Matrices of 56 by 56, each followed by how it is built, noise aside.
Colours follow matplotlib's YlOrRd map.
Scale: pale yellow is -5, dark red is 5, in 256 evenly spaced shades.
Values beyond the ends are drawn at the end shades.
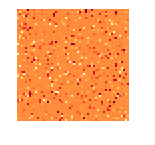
sparse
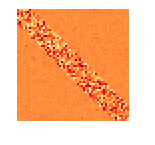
banded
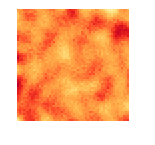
smooth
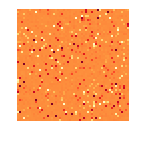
sparse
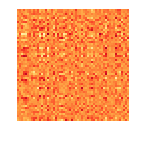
low rank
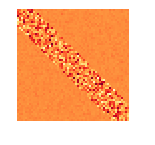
banded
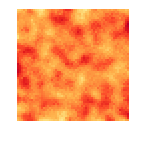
smooth
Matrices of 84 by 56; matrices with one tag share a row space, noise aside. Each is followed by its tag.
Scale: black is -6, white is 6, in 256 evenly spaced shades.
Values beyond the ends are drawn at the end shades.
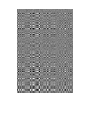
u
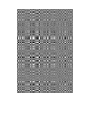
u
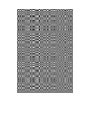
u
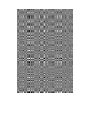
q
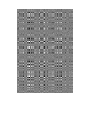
q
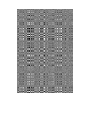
q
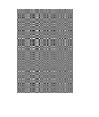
u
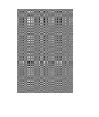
q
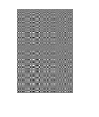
u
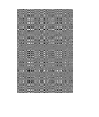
q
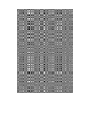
q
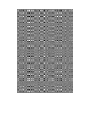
q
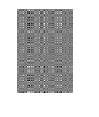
q
